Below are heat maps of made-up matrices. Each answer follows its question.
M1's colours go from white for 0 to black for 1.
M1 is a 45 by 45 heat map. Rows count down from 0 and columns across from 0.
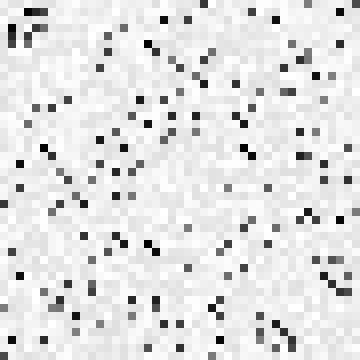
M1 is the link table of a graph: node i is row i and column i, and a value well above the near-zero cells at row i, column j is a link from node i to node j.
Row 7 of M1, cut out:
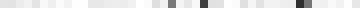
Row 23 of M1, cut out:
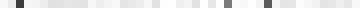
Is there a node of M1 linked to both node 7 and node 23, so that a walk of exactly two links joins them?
no
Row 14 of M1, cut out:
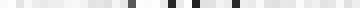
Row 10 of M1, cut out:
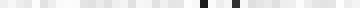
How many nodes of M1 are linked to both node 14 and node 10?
1
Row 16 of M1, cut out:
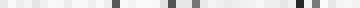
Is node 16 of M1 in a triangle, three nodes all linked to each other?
yes
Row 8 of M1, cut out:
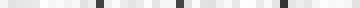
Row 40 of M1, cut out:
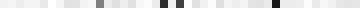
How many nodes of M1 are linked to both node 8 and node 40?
2
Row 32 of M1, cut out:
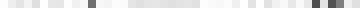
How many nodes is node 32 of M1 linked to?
4
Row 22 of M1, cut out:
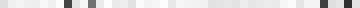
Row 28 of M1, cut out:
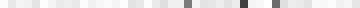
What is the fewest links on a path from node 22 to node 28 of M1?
3
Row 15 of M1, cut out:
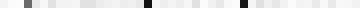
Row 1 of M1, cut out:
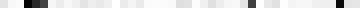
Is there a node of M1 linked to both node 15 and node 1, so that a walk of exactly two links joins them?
yes
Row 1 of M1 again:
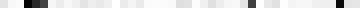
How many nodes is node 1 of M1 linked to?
5
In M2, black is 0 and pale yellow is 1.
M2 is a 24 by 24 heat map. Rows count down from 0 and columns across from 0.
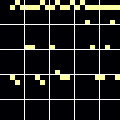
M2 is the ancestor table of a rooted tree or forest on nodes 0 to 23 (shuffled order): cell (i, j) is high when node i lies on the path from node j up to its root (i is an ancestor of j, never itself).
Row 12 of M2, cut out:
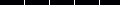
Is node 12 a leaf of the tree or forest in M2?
yes
